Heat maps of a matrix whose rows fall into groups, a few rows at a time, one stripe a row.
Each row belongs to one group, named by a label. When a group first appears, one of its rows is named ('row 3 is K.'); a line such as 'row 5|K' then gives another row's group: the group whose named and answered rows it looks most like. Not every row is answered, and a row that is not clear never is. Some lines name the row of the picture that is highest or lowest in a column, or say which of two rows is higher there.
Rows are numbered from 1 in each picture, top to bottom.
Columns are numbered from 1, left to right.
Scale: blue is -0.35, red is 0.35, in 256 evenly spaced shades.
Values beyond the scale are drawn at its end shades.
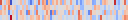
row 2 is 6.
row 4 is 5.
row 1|6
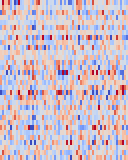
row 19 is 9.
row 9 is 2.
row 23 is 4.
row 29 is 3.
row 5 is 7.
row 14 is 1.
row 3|2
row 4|5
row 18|3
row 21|1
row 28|5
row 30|5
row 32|5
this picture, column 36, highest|29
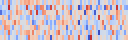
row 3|9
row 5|2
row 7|1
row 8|5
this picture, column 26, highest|2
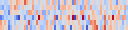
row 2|4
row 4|7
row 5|5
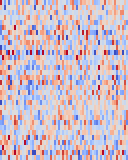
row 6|2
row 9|1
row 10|9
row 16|1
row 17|6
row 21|9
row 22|7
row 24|4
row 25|4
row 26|4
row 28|6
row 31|2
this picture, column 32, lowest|29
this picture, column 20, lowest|11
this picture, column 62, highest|31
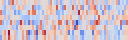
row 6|7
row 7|6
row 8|6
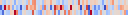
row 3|4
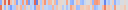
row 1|6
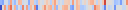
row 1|7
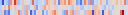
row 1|4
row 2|6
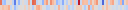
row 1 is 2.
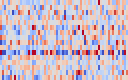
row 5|9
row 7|7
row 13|2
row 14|1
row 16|4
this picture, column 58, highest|3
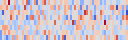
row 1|6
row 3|4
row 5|7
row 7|6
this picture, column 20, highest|4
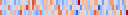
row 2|1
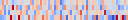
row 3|5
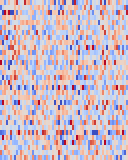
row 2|4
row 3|3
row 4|2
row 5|1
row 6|2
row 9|4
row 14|5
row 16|4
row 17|6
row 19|2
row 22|3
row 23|2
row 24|1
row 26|7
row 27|9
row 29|7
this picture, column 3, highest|3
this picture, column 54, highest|21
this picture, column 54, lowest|10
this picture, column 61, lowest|32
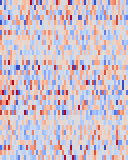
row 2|7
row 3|5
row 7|6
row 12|6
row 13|6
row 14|7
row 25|6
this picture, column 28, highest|14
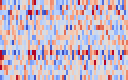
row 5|5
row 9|3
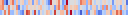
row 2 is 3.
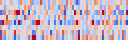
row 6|5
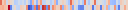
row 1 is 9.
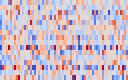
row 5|9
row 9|2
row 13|9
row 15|3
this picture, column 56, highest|5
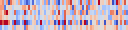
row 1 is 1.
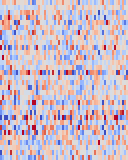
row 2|7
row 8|9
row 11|1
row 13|9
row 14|4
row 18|6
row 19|4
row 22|2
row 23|3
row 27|6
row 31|6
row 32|7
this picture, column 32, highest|24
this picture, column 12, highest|27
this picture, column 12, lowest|10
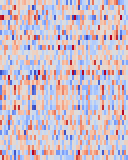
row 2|2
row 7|9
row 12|5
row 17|1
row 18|2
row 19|2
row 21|2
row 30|1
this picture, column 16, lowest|15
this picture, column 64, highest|10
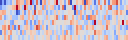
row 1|9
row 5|3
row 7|6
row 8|3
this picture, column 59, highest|1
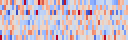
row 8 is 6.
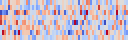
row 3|9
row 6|1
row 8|2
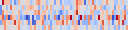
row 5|2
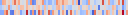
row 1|2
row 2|1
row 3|3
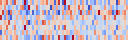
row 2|5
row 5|6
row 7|6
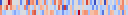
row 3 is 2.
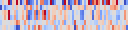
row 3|6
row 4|6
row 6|7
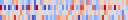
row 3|5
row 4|2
